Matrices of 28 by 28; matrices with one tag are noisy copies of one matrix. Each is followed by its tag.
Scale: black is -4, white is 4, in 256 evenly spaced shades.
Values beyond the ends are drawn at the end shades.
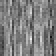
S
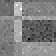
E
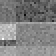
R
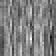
S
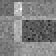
E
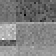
R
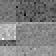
R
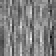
S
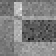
E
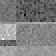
R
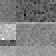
R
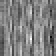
S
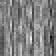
S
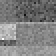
R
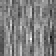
S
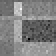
E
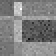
E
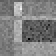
E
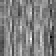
S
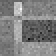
E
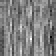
S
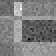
E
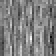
S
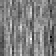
S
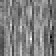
S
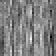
S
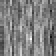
S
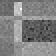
E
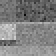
R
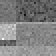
R
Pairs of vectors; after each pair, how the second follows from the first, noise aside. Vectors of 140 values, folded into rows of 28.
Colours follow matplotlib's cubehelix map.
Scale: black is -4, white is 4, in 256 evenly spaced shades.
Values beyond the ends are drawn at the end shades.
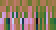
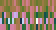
sign-scrambled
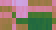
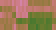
shrunk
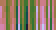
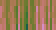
shrunk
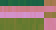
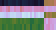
scaled up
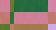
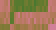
shrunk
